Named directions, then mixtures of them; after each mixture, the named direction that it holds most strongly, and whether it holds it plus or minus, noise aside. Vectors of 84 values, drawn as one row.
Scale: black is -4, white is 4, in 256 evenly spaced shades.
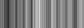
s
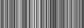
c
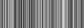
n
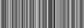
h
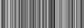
h, plus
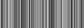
n, plus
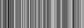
n, minus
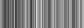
s, plus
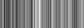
s, plus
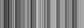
s, plus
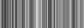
h, plus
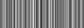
h, minus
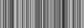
n, minus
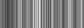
s, plus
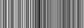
n, minus
